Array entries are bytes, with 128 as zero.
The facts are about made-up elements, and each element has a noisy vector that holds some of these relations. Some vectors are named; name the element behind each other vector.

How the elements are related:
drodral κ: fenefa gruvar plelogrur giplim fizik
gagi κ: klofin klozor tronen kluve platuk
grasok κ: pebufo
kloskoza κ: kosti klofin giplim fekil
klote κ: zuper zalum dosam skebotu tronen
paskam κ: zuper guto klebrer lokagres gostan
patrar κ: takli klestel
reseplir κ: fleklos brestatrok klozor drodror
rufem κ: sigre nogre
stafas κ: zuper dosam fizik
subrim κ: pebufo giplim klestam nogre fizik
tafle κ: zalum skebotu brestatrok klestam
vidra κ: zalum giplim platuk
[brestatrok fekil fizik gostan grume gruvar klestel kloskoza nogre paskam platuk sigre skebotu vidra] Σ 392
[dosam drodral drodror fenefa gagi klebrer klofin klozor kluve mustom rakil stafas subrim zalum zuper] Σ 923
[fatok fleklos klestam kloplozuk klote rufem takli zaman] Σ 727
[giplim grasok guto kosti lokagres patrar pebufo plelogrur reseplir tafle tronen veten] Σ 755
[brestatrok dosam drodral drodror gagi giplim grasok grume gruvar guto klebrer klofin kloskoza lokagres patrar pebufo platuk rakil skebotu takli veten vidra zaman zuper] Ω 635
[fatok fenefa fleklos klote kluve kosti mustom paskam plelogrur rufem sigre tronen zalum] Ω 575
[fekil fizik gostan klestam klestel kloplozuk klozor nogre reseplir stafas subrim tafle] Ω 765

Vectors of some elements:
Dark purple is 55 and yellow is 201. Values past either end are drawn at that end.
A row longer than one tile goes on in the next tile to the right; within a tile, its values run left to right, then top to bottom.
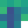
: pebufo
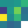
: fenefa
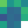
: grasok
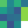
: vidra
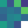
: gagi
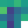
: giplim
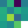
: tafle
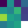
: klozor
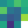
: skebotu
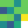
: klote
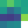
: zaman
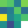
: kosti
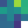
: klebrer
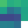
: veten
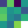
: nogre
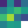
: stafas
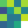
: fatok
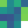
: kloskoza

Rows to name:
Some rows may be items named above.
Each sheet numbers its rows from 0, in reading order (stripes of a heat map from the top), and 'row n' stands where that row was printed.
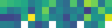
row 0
veten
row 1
zalum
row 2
drodror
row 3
rufem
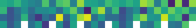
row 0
pebufo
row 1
rakil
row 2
sigre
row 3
mustom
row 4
pebufo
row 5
rufem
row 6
gostan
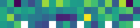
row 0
tafle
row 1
zuper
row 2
patrar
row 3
kosti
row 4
klestel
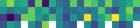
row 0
takli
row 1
fizik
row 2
klofin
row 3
kosti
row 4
zalum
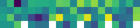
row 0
reseplir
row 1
grume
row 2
plelogrur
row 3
fleklos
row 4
vidra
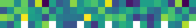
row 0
klote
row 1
kloplozuk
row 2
dosam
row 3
tronen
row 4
subrim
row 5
gruvar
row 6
klestam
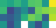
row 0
pebufo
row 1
paskam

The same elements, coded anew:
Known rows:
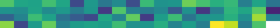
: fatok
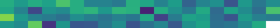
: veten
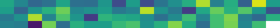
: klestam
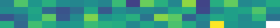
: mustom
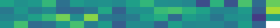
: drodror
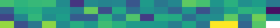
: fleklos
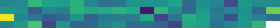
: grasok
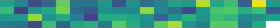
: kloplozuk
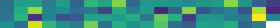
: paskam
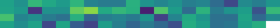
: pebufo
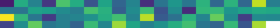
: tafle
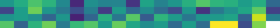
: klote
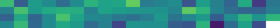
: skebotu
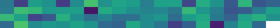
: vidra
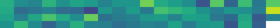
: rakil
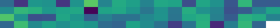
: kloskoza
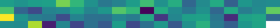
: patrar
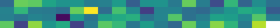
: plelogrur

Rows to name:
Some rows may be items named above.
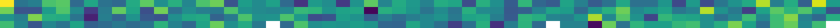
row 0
takli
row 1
kloskoza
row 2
klestam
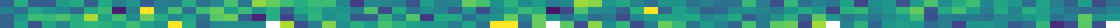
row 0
klozor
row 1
fleklos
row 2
tronen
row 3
gruvar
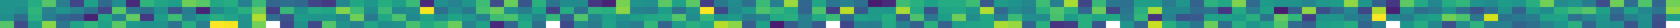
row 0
rufem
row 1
fizik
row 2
gostan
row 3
klestel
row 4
paskam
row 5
klebrer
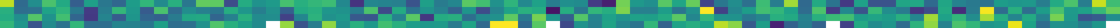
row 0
zaman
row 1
fleklos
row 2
gostan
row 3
stafas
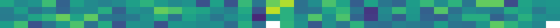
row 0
klofin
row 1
zaman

